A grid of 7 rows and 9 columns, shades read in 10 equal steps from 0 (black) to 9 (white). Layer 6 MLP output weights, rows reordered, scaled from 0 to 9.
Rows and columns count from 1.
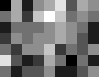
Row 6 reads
8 3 1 2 6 4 0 4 1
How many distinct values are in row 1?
6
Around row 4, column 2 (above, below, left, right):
4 2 2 4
